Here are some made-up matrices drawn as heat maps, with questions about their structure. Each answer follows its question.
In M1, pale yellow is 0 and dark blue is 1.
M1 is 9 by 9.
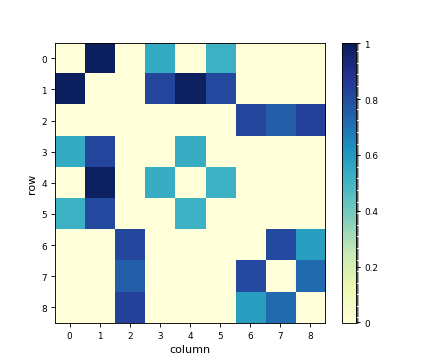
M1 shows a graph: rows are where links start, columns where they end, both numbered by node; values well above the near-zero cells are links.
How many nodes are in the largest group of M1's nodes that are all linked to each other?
4
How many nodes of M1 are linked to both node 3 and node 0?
1
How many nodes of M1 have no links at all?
0
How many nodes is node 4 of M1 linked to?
3
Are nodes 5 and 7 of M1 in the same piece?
no
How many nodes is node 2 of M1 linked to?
3
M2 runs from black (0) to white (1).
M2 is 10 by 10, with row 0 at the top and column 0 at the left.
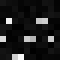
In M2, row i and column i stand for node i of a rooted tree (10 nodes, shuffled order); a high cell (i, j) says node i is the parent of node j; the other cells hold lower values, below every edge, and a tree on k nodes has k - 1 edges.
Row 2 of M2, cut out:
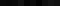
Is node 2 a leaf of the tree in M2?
yes
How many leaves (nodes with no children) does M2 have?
7
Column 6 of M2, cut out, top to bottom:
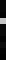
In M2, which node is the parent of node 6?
3
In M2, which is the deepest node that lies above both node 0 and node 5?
6
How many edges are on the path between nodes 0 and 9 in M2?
3
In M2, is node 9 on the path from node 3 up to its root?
yes
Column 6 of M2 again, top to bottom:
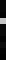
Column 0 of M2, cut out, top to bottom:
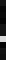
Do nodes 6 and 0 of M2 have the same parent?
no
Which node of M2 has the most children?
6
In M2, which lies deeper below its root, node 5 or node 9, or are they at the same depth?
node 5
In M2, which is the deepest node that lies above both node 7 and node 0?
3
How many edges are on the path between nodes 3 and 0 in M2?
2
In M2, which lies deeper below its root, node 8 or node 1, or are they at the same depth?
node 8
